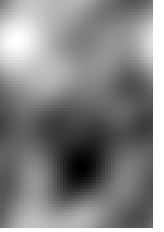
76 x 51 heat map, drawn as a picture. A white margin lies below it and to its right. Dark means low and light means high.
Ninth with the highest average: top left. Roughest part: bottom middle. Grain: smooth. Stripes: none. Lone odd cells: none.
